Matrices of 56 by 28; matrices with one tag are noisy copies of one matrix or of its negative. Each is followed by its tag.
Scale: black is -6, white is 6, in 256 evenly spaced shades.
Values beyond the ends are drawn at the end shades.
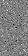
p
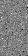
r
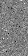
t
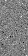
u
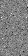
r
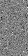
r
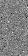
r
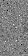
p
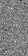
t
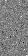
u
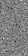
t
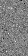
t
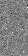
r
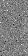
p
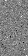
u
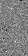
t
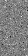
u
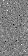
p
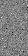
r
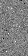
t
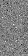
p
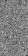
u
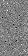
p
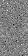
p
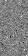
u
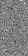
t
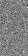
r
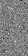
t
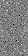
p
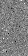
t
